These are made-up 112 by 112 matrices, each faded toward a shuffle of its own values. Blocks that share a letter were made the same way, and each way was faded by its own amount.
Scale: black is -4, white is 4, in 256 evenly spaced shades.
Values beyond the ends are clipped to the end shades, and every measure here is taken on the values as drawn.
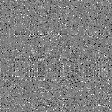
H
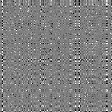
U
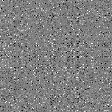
H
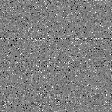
H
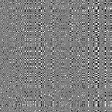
U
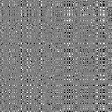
U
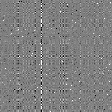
U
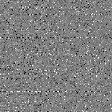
H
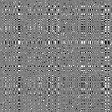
U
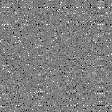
H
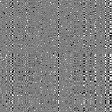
U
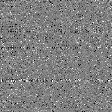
H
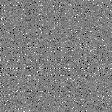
H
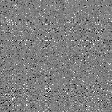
H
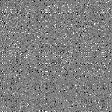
H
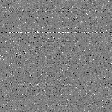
H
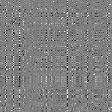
U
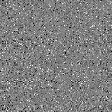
H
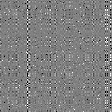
U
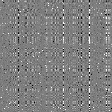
U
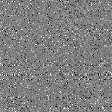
H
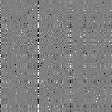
U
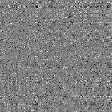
H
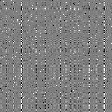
U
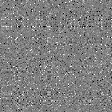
H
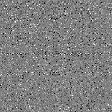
H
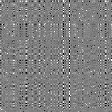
U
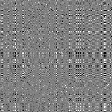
U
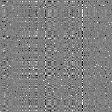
U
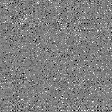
H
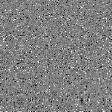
H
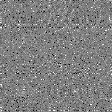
H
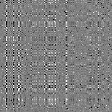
U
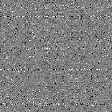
H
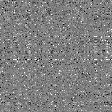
H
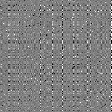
U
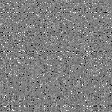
H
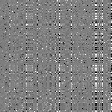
U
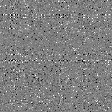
H
